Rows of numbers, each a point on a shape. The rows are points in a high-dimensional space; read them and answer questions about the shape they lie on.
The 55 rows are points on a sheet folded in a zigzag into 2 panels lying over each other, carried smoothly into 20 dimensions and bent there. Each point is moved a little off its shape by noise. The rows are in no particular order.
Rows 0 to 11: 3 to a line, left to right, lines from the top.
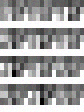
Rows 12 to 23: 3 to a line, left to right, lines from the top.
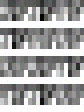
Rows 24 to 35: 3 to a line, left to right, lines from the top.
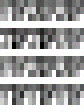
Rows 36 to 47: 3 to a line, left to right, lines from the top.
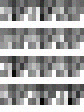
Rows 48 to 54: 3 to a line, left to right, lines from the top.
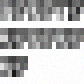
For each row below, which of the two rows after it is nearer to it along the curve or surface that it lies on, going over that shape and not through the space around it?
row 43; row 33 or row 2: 33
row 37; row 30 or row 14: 14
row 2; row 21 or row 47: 21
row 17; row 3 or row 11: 3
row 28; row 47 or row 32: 47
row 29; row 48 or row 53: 48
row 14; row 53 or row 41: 41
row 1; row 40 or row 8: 8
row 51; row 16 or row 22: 16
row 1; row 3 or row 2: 2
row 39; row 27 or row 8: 8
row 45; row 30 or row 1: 30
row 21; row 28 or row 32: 28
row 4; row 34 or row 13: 13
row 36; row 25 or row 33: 33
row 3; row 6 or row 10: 10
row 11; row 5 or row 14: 5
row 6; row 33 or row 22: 22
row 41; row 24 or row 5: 24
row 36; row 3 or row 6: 3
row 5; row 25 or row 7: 7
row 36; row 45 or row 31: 45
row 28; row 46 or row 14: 46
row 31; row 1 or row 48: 1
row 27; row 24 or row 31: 31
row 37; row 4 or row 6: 6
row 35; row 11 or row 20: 20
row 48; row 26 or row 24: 24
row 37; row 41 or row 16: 41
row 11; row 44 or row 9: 9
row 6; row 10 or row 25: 10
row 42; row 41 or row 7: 41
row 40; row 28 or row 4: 28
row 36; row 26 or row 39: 26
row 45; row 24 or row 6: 24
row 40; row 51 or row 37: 37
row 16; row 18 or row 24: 18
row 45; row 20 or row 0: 0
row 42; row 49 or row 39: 49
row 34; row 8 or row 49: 49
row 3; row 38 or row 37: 37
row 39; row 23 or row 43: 23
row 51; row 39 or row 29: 39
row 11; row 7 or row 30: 7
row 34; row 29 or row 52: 29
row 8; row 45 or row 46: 46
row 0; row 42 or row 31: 42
